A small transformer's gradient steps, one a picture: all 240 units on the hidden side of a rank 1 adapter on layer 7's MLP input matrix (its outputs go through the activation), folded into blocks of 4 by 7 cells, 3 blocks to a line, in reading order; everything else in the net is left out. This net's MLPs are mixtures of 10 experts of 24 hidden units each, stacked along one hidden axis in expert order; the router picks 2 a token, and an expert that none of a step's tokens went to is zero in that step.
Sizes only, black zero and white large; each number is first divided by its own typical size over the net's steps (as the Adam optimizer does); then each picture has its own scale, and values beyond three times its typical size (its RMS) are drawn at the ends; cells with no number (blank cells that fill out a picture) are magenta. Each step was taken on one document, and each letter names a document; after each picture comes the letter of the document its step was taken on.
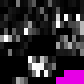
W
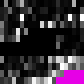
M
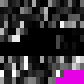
M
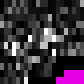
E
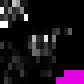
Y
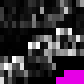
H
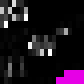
Y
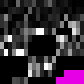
W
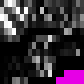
E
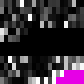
M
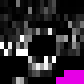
W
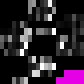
W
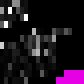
Y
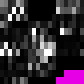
E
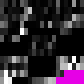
M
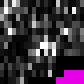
E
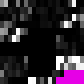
M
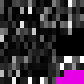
M
